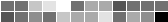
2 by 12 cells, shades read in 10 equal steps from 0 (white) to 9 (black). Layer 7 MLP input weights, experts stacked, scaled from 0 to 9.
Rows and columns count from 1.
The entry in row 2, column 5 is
2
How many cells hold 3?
5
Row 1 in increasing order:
0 1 2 3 3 5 5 5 5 5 5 6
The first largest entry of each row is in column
9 12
